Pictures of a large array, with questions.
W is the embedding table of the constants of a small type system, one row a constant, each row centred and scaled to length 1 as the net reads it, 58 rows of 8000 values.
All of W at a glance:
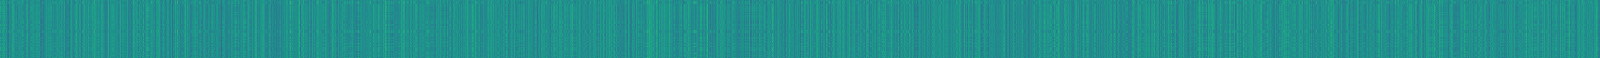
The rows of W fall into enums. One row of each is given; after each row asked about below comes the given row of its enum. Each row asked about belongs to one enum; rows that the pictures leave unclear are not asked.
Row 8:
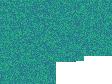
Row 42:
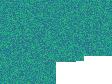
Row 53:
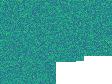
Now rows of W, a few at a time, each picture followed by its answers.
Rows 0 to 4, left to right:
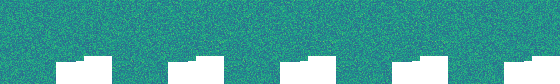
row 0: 42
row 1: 53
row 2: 53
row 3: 53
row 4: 8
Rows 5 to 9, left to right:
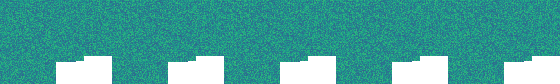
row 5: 42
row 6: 8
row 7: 8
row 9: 8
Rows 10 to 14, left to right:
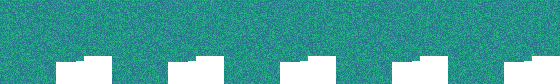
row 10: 8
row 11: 8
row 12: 42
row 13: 8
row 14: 42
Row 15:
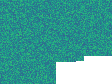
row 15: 8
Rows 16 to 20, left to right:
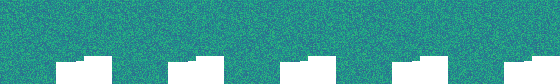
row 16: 8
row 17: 8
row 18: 42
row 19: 8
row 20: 42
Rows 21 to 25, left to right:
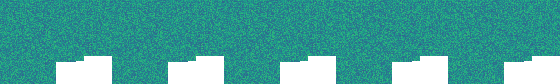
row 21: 42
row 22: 42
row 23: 42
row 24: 8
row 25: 8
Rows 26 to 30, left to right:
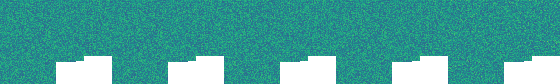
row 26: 42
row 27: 42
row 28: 8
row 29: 42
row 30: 53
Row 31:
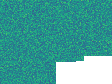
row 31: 53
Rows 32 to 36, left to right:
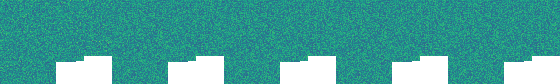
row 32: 53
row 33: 42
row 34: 42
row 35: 42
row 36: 42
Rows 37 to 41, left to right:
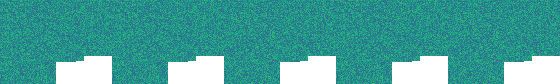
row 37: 8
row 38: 8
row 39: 42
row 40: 8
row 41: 42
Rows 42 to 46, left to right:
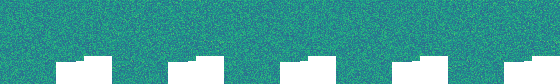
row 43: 53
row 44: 8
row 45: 42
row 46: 53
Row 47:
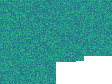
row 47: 8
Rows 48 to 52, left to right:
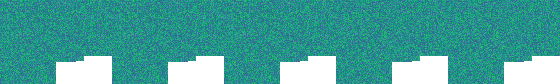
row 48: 8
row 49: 8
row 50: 8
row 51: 42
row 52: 42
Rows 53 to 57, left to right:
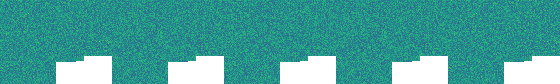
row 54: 42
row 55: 8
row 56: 42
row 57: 53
